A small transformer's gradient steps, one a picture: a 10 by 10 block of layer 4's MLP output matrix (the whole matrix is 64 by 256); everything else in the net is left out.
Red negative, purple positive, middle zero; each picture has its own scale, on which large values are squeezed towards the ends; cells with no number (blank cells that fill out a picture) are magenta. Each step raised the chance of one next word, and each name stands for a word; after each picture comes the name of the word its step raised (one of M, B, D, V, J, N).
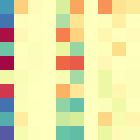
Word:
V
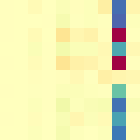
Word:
V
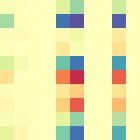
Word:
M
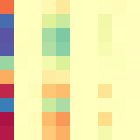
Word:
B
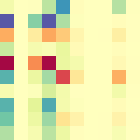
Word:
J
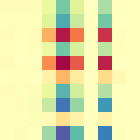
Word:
V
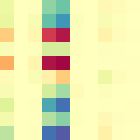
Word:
V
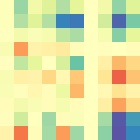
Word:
M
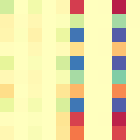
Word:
B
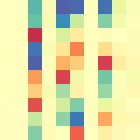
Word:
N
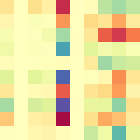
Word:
B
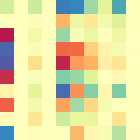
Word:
N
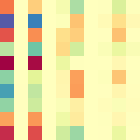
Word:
J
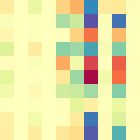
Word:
M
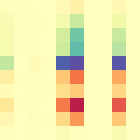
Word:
N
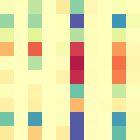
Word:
M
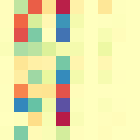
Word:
B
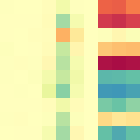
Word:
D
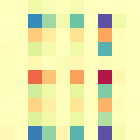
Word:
M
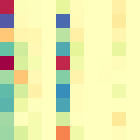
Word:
J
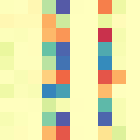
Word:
D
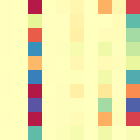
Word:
B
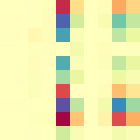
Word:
B
